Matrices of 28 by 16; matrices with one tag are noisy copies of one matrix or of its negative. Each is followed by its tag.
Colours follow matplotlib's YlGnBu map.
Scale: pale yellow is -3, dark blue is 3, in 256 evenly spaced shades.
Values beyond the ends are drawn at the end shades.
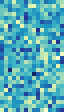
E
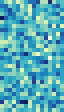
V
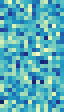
V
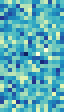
V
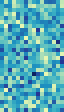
E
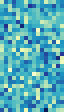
E
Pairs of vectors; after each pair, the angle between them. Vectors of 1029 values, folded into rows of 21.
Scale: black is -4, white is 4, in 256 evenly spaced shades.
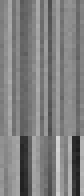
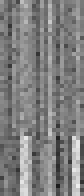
nearly opposite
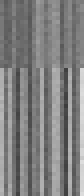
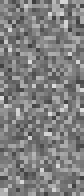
orthogonal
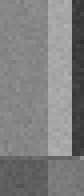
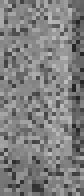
partly aligned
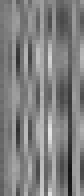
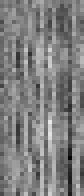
nearly parallel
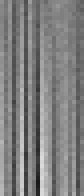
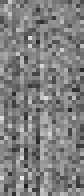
partly aligned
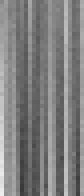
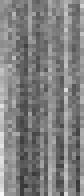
nearly parallel
